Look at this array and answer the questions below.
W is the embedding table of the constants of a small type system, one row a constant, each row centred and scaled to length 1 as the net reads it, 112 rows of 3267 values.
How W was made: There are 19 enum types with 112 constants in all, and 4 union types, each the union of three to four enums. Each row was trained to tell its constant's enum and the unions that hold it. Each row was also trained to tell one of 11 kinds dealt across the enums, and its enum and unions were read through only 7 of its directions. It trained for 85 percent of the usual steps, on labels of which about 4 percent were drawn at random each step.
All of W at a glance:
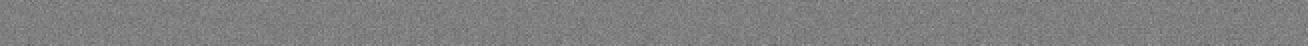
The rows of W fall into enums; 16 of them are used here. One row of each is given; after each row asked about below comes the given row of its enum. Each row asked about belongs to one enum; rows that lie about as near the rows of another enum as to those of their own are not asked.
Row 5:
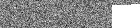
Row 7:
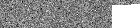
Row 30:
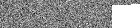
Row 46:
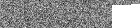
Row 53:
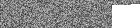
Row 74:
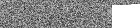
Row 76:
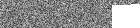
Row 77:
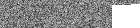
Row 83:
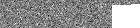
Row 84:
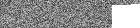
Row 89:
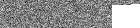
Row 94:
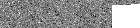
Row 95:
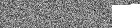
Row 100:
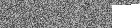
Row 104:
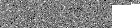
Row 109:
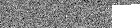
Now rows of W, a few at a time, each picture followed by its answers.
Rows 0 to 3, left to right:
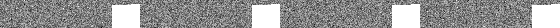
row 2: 94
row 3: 100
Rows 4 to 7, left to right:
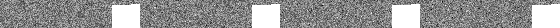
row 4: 109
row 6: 5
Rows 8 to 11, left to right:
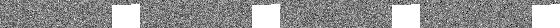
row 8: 30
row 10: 83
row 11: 109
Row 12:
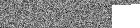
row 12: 30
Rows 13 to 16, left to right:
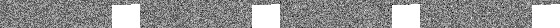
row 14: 100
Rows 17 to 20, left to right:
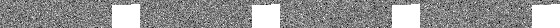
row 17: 5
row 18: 83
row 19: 104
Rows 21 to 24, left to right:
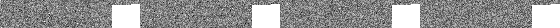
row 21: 46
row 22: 53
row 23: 95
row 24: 84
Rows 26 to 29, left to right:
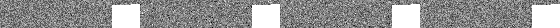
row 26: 30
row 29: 94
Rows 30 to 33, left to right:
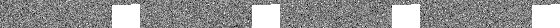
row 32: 7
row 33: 76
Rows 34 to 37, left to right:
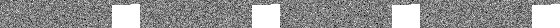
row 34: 95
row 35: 95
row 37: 95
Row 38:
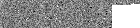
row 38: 94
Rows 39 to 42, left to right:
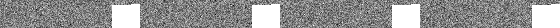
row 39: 5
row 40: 30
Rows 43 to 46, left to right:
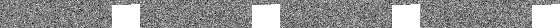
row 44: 74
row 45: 94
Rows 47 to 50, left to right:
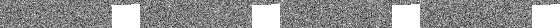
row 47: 5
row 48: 5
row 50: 76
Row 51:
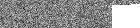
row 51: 109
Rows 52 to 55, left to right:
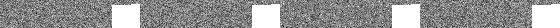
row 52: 46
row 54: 94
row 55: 100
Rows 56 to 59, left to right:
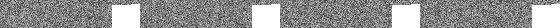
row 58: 46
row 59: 5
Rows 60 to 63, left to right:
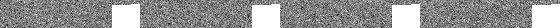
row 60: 53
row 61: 84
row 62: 94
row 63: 104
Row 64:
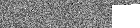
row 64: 95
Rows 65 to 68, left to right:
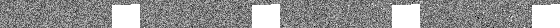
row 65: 84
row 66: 95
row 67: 46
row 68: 30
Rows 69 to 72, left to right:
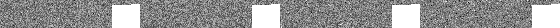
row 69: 100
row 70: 53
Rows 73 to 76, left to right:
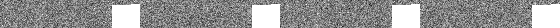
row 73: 109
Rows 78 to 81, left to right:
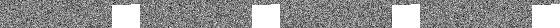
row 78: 84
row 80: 53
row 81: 84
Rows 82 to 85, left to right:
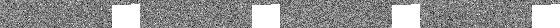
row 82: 104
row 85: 77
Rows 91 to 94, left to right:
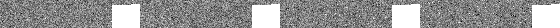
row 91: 100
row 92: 104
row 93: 76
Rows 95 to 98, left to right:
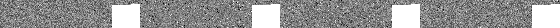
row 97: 104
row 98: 53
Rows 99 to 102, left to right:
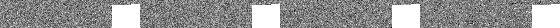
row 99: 83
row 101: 76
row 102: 109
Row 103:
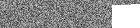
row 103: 76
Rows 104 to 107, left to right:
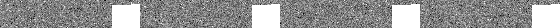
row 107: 53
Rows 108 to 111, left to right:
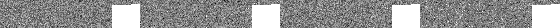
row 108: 100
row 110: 30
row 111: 109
